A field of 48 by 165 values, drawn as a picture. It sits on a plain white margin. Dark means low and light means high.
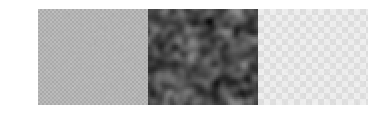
It is made of 1 by 3 panels. Panel 1,1: high, checkered, faint in contrast. Panel 1,2: low, blotchy. Panel 1,3: very high, checkered, faint in contrast.
